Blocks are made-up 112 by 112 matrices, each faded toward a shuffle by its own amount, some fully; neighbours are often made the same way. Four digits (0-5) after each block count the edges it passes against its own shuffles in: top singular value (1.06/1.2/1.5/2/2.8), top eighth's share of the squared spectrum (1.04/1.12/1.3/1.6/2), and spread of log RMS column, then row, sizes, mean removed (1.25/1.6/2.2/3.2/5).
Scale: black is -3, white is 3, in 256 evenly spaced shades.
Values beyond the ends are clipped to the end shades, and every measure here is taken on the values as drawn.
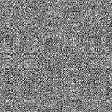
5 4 2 2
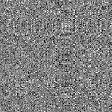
4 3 2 2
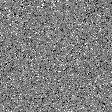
1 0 0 0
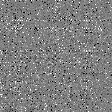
3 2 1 2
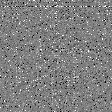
3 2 1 2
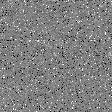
2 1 0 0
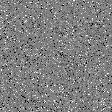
2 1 0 1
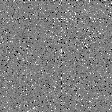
3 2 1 1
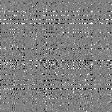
4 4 3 4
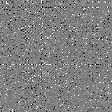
4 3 1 1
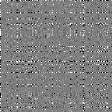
5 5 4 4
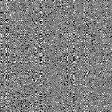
5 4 3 2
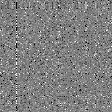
4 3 2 1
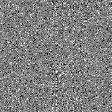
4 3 2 1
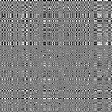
5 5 4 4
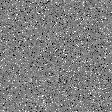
2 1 0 0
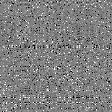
4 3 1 2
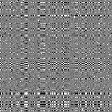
5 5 4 4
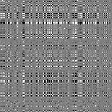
5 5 4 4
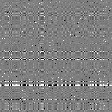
5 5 3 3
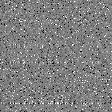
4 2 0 1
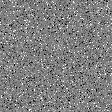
0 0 0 0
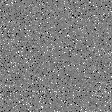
2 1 0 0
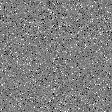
2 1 0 0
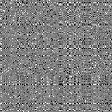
5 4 3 3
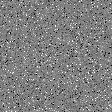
0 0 0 0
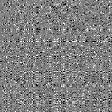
5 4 3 3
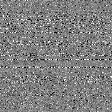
2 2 0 4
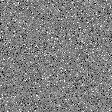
0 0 0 0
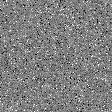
0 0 0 0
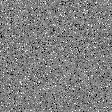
0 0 0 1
